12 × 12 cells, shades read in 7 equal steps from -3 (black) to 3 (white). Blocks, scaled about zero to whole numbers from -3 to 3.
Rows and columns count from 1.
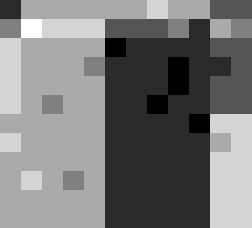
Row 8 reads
2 1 1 1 1 -2 -2 -2 -2 -2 1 2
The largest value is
3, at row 2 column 2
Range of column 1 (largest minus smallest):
4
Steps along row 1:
up same same same same same up down same down same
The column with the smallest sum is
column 10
